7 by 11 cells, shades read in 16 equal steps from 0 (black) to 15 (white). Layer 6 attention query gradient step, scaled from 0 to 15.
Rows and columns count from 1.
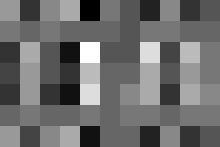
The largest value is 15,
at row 3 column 5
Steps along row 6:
up down same up down up same down up same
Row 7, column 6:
6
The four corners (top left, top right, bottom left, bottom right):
9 5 9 5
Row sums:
60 69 79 75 74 72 62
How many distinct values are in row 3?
9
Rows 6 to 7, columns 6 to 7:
6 7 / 6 6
